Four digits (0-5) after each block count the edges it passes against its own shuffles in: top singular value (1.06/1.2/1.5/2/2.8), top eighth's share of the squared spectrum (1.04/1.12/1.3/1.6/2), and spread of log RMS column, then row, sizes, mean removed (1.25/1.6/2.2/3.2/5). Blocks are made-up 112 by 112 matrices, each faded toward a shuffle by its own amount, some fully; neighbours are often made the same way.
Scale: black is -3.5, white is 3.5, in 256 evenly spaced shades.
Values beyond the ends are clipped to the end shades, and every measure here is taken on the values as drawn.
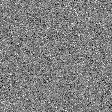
0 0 0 0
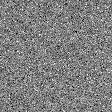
0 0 0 0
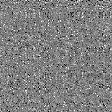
4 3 2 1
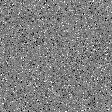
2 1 0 0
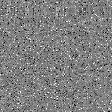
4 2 0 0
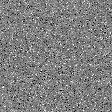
2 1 0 0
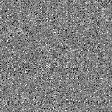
4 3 2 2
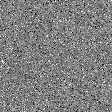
1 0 0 0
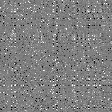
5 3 2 2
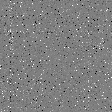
3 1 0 0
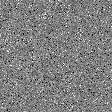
0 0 0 0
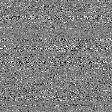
2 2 0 4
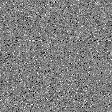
1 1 0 2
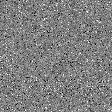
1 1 0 1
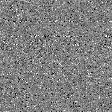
1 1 0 2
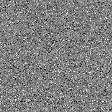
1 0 0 2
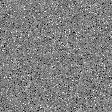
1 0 0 1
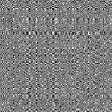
5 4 3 3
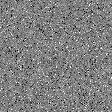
2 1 0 0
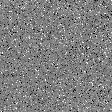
0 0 0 0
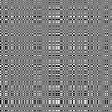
5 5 5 5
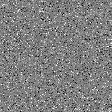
3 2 0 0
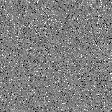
3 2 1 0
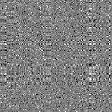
5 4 3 3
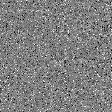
3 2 1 0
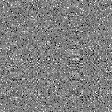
4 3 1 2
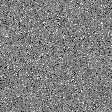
0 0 0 0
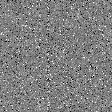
1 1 2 0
